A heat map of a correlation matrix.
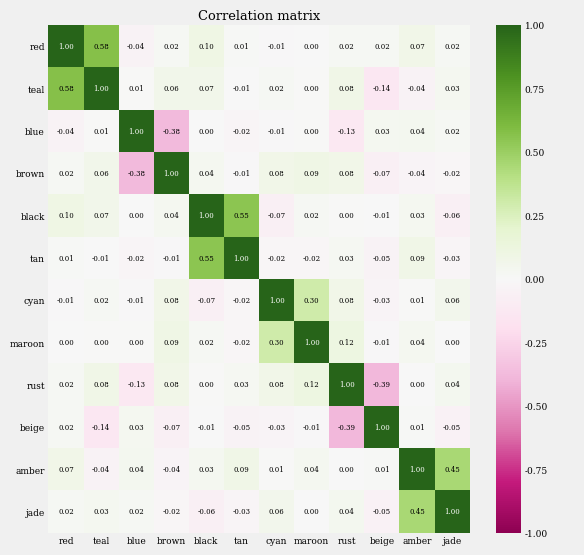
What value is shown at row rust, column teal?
0.08
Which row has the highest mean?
red
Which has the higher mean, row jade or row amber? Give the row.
amber
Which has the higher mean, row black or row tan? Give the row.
black
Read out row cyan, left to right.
-0.01 0.02 -0.01 0.08 -0.07 -0.02 1.00 0.30 0.08 -0.03 0.01 0.06
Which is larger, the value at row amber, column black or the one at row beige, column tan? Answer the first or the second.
the first
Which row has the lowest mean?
beige
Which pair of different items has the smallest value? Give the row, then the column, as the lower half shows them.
beige, rust
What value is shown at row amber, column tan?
0.09
